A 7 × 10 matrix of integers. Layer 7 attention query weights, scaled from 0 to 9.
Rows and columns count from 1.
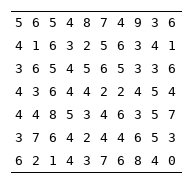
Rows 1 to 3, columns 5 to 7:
8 7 4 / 2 5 6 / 5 6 5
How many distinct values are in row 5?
6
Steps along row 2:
down up down down up up down up down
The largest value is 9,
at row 1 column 8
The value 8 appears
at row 1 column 5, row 5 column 3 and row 7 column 8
